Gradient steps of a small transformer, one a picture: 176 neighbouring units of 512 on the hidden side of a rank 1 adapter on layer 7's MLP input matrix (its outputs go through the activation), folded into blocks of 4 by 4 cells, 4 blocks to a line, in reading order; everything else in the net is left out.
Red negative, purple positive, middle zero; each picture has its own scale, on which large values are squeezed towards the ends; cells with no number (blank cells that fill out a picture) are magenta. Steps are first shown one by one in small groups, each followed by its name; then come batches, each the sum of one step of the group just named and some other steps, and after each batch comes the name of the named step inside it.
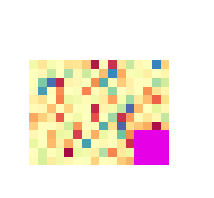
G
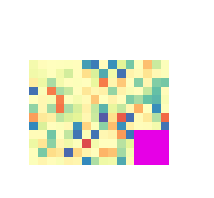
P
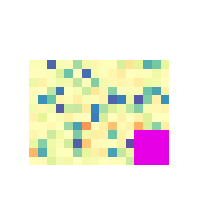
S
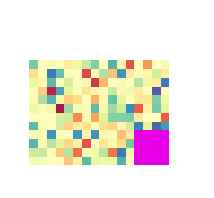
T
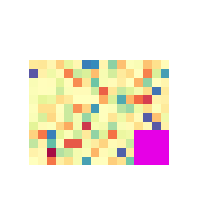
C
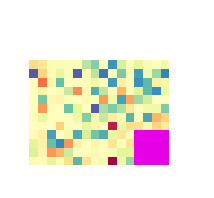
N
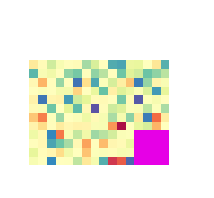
N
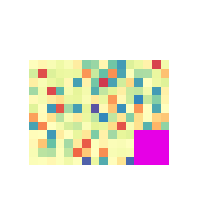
P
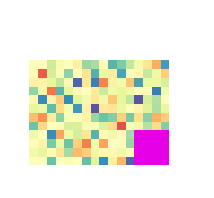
P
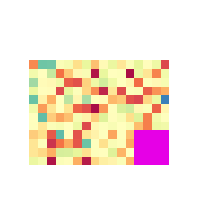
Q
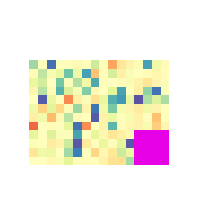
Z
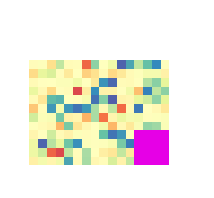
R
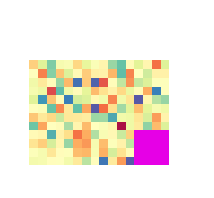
Q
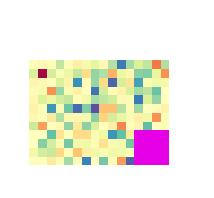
R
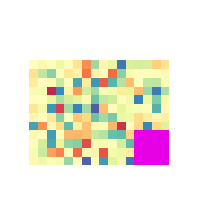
R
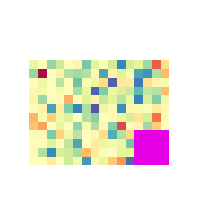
Z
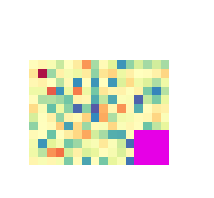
R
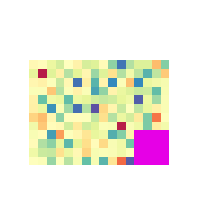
R
